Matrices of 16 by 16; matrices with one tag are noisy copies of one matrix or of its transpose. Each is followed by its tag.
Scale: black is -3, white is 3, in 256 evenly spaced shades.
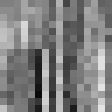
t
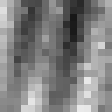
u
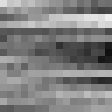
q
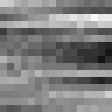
q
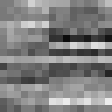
t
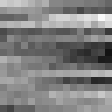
q
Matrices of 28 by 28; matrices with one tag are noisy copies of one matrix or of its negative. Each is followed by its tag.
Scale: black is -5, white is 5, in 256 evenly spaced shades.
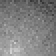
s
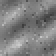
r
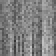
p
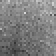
s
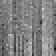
p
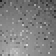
s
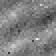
r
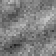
r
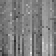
p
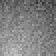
s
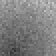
s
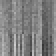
p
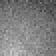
s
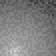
s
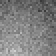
s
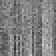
p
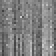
p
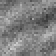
r
